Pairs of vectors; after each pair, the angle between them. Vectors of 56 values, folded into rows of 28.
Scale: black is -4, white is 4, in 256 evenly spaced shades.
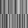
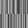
nearly opposite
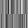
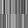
partly opposed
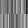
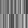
nearly parallel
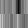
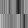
nearly parallel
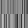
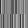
partly opposed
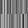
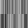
partly opposed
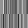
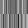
nearly parallel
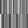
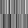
partly aligned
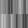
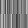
partly aligned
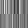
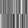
orthogonal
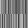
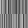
nearly parallel
